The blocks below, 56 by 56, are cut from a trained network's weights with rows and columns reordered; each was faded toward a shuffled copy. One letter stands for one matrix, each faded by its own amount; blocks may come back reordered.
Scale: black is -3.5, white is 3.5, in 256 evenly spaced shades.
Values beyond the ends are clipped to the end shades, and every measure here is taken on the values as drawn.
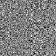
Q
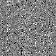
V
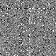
V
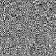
Q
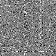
V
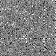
V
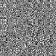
Q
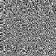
Q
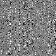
V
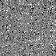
V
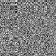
Q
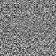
Q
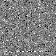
V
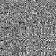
Q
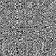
Q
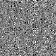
V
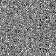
V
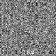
Q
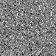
V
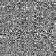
Q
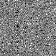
V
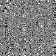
V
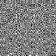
Q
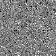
V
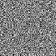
Q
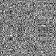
Q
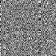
Q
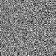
Q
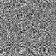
Q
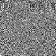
Q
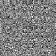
Q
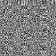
Q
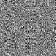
Q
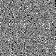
V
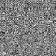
Q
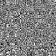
Q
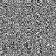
Q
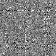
V
